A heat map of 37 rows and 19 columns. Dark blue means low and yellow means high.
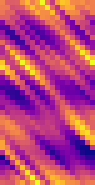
The values follow a bell shape. There is no overall slope. The grain runs diagonally down to the right. Horizontal stripes repeat 3 times down the table.
